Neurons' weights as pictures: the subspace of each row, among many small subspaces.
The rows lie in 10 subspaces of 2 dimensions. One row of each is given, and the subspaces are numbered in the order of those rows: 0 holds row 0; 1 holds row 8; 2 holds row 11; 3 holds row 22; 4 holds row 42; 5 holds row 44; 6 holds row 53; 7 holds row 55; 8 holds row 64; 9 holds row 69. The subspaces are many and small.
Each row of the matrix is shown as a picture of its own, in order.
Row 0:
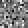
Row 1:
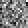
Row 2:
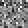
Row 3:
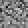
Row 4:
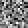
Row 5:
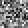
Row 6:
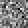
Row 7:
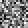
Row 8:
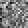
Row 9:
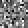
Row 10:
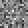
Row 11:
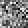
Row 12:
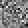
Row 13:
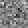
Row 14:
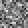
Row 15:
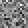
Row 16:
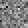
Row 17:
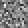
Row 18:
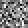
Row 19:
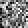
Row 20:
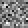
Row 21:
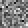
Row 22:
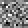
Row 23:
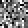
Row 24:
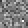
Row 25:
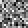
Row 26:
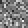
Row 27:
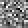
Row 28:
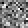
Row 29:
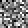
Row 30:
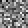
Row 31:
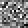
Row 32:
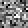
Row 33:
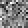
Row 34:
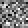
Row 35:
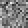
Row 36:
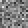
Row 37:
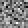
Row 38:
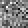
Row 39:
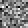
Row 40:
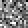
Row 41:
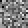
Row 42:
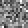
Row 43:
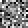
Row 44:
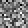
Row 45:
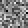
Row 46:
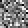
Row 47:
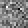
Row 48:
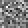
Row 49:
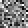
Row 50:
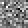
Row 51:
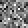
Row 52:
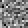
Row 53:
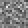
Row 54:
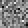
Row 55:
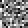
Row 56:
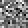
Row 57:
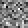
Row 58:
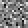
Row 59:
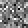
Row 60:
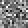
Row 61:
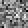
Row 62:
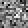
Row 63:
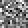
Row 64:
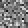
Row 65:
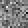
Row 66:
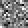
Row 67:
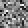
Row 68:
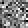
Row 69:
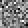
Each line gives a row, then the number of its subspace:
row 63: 6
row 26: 9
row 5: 4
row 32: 4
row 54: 9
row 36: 5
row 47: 2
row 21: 9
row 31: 9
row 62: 4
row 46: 8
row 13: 4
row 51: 7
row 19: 1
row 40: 1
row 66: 3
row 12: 9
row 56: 6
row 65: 2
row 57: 8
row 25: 7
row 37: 6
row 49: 8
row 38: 2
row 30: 5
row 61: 4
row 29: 5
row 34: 3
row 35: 1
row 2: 4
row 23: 0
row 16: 7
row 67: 3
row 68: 8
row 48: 6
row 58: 8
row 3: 6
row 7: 2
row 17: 3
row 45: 2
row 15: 5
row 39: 7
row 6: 2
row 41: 5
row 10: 0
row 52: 7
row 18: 3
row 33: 1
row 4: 6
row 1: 1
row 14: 1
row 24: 9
